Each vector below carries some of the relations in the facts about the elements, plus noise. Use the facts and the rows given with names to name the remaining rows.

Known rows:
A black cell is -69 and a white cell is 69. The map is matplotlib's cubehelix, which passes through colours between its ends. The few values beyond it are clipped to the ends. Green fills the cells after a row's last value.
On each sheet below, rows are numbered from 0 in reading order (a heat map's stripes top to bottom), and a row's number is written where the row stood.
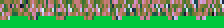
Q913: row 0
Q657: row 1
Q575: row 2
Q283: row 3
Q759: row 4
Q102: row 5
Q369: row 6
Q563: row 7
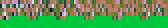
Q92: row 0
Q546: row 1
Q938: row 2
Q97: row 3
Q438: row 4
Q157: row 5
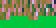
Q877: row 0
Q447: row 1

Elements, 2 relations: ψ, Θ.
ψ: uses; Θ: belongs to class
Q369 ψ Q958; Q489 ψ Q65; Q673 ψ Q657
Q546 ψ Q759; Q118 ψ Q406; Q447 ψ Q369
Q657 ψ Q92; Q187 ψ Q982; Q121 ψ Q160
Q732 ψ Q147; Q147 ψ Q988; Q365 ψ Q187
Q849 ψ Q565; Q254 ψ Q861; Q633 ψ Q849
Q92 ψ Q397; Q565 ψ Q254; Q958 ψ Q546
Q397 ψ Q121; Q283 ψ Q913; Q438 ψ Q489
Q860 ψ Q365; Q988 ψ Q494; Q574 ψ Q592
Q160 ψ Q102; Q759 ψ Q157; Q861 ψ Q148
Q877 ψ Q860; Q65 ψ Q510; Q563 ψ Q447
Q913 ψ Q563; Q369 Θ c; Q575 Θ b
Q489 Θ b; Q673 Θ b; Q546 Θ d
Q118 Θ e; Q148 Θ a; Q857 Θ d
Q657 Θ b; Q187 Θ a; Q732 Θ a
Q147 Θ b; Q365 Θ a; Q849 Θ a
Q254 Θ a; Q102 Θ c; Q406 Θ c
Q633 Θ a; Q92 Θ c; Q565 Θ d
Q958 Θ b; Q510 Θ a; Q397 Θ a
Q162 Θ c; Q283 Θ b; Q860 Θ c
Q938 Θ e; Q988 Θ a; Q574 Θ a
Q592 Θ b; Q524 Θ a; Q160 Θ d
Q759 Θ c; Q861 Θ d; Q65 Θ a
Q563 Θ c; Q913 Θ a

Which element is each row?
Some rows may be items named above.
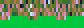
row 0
Q913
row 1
Q397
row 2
Q148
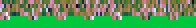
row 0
Q254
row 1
Q759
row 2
Q913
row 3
Q860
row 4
Q849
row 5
Q657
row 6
Q510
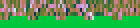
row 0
Q673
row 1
Q160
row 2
Q861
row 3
Q849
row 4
Q877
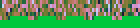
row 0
Q160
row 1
Q857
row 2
Q97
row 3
Q958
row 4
Q565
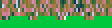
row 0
Q121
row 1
Q494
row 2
Q365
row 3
Q982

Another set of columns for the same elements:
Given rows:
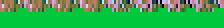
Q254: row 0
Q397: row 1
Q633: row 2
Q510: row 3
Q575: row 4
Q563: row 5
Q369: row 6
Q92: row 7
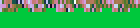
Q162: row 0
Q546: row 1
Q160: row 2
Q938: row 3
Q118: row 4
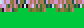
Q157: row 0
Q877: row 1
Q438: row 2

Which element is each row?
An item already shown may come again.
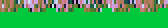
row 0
Q849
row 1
Q157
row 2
Q369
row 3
Q673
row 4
Q860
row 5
Q148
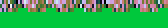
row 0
Q283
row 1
Q121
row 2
Q157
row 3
Q563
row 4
Q447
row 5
Q861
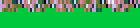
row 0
Q860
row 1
Q958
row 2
Q857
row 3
Q913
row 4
Q759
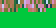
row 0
Q397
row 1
Q565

